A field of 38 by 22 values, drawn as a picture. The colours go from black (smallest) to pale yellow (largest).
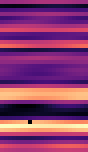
A single lone cell is far lower than the cells round it. Overall the values sit about 40% of the way up the scale. Streaks run across, left to right.
